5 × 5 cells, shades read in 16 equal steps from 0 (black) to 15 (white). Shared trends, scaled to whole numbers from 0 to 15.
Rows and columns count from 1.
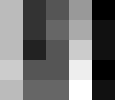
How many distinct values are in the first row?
5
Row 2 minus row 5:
0 -3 0 -5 0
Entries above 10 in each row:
1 1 2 2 2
